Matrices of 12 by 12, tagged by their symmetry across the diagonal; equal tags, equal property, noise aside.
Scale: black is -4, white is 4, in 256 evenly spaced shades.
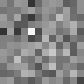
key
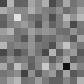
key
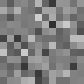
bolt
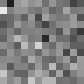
bolt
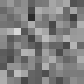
bolt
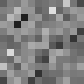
key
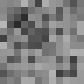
key
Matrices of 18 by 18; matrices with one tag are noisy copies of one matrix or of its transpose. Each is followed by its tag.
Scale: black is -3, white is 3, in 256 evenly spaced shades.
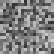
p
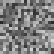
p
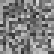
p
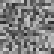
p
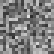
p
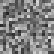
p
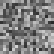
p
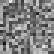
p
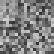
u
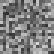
p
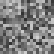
u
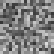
p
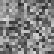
u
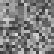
u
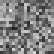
u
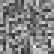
p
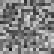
p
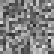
p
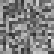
p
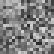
u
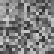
u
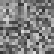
u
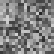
u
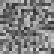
p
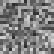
p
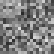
u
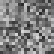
u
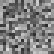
p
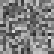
p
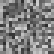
p
